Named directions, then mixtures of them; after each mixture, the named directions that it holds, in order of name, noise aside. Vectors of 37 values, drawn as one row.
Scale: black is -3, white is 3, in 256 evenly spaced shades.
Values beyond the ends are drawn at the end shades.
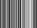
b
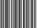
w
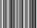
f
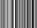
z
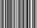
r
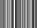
b, z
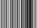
b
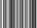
f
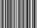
r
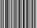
r, w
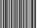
f, w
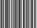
w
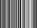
b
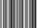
f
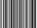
f, w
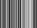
b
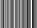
r, z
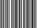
w, z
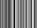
z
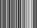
b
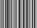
r, w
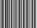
r, w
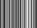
b, r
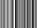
z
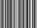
r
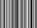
r
